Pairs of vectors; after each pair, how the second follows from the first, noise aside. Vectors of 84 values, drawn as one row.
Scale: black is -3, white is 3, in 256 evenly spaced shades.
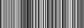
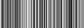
negated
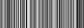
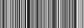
negated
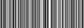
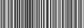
sign-scrambled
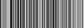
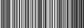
negated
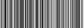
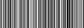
shuffled
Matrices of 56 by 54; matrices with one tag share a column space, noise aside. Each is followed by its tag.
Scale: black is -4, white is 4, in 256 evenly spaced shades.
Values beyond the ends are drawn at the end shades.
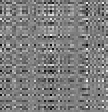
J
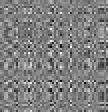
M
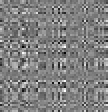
M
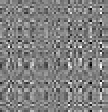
M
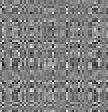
M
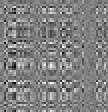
M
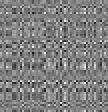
M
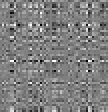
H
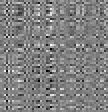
J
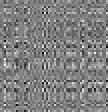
M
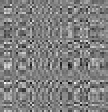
M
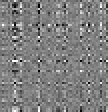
H
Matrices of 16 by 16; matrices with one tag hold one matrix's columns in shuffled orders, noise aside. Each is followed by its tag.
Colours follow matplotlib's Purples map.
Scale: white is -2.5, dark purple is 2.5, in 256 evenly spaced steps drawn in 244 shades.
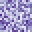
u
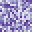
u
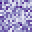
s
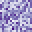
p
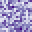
s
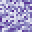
s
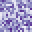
u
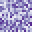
u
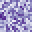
p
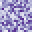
u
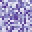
p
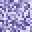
u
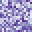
s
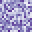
u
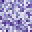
u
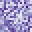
s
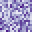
u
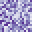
u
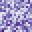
u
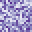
s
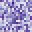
p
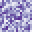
p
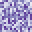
p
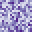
s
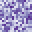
p
